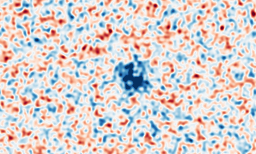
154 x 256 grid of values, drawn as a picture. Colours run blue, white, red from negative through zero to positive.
The ninth with the lowest average is the centre. No seam splits the table. No overall slope runs across the table. A single dip lies in the centre. Overall the values sit about 50% of the way up the scale. Neither half mirrors the other. The field is mottled with small blotches.
